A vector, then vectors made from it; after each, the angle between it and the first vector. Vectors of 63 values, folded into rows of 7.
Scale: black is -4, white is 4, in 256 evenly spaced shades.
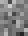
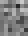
orthogonal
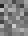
orthogonal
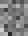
orthogonal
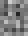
orthogonal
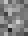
partly aligned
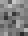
nearly parallel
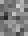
orthogonal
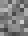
partly aligned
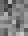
nearly opposite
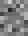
orthogonal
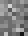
partly aligned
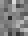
partly aligned
